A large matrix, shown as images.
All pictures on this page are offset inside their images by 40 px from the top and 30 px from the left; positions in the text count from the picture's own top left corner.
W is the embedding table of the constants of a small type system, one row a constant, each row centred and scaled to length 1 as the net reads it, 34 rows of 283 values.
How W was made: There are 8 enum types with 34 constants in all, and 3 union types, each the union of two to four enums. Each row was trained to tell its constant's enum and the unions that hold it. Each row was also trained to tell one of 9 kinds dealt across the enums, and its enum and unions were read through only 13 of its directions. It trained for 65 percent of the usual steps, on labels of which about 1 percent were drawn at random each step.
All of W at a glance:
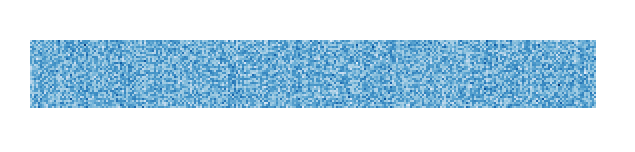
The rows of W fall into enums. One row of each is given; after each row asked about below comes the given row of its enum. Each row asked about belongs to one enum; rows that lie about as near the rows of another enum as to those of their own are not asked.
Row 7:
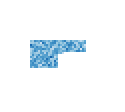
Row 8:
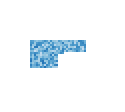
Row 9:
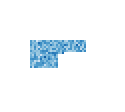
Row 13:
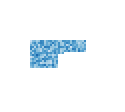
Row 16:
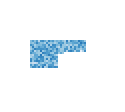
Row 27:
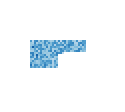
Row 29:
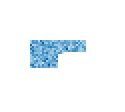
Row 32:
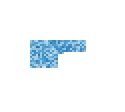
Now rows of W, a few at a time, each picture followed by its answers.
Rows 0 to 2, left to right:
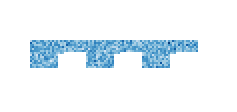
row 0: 7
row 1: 13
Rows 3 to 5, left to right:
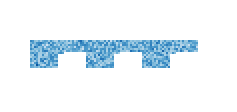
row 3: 8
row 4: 7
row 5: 16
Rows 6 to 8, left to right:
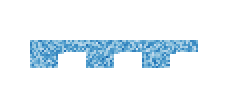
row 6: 32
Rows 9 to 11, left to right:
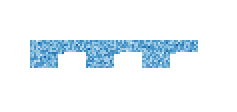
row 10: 27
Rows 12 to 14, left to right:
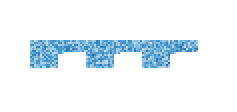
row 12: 32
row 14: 32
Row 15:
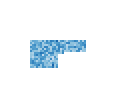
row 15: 9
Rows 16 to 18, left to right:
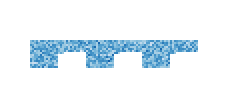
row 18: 32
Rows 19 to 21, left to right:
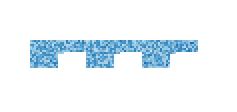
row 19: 16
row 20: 13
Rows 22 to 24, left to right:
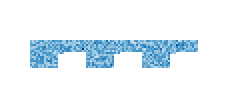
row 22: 16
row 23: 13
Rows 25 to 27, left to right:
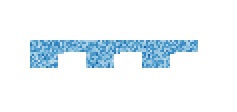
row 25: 7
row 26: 9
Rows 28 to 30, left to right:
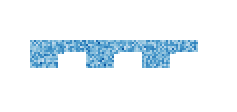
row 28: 9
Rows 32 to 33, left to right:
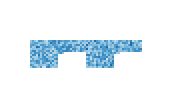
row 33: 13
